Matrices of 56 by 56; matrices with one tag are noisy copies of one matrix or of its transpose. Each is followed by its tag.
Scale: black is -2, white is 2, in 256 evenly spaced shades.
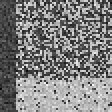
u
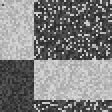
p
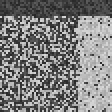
u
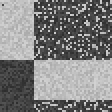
p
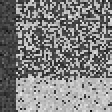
u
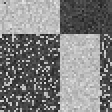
p
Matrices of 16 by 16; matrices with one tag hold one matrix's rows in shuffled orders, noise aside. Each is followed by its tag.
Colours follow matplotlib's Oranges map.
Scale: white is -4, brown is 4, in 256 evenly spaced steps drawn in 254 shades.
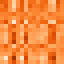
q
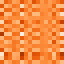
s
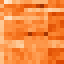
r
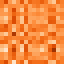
q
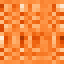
s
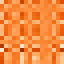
s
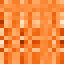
s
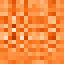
q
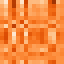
q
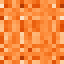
s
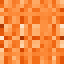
s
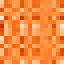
s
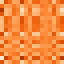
s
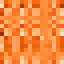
s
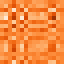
q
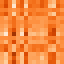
q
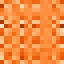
s
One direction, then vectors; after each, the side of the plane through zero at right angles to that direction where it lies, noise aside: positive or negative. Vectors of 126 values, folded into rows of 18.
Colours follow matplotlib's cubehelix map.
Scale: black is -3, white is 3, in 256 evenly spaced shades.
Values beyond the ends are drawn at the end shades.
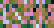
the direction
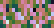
positive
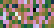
positive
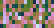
positive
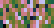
positive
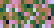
negative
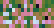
positive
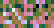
positive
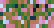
positive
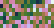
negative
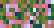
negative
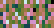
positive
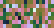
negative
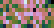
positive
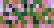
negative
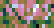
negative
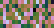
positive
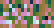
positive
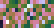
positive
